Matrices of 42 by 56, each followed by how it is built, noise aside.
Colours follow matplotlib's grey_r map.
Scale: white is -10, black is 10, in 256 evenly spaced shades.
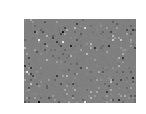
sparse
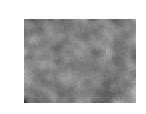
smooth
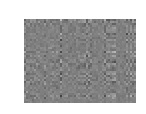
low rank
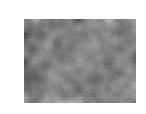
smooth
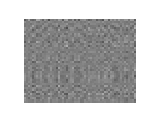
low rank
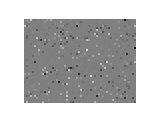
sparse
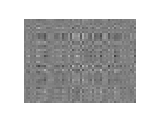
low rank
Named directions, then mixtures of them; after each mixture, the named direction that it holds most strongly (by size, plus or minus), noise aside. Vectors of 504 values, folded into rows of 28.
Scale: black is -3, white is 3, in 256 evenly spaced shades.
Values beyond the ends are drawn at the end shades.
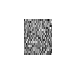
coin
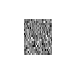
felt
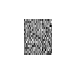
coin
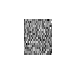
coin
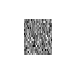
felt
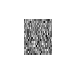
felt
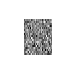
felt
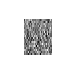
felt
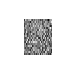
coin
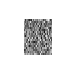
coin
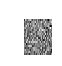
coin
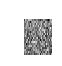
coin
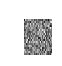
coin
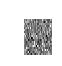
felt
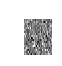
felt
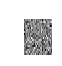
felt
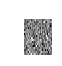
felt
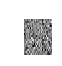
felt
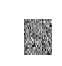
felt
